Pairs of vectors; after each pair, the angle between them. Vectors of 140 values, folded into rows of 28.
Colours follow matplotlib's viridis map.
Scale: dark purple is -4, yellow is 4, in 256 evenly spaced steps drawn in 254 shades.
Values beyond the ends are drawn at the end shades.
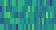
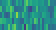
partly opposed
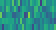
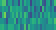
partly opposed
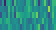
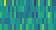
nearly opposite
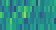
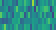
orthogonal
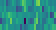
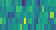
nearly opposite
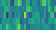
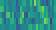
partly opposed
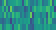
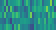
nearly parallel
